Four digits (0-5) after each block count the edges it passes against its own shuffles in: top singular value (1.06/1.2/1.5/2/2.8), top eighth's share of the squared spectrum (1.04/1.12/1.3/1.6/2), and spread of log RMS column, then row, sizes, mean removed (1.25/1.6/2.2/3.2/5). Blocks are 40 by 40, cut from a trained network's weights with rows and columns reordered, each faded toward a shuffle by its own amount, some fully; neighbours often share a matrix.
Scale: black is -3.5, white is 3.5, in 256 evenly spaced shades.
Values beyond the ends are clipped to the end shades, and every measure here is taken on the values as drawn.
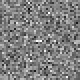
2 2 0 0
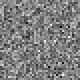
2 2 0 0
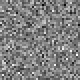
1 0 0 0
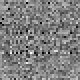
3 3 1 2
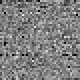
2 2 0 1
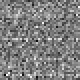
3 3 0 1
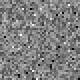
0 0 0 0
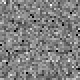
2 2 0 0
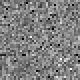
1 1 0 0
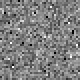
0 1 0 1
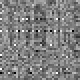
3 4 0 2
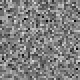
2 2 0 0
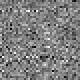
3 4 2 2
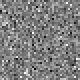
2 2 0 0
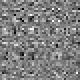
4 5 2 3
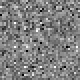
2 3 1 1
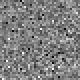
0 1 0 0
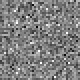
0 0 0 0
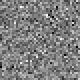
2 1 0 0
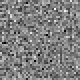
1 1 0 0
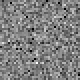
2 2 0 1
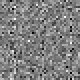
3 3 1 1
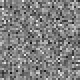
3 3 1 1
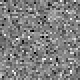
0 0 0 0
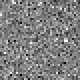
0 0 0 0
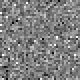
0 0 0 0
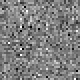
2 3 1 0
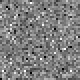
1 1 0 0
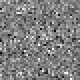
1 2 0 1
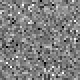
1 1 0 0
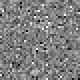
1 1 0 0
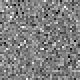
0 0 0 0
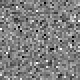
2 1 0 0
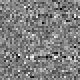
3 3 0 2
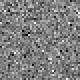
1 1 0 0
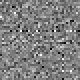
3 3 0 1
